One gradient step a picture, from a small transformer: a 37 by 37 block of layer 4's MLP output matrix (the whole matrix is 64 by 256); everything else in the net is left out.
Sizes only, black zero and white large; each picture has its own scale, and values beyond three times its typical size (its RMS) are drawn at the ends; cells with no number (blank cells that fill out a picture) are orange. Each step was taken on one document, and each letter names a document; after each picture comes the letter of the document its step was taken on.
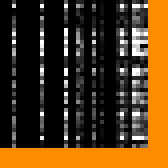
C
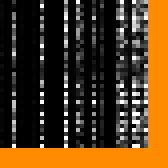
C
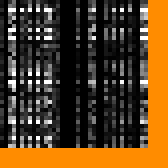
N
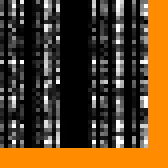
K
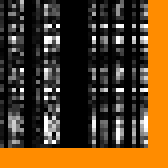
K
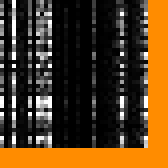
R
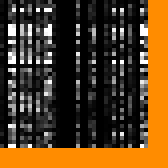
N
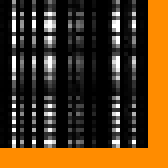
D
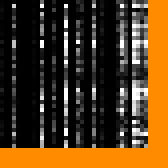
C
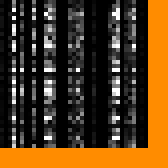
D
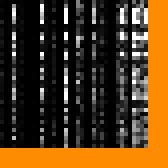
C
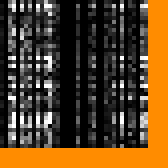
N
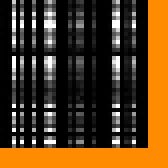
D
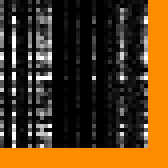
R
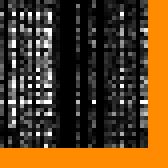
N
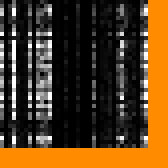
R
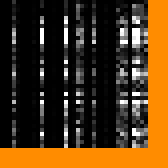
C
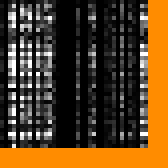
N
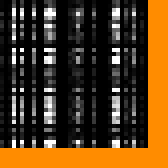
D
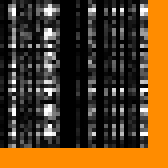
N
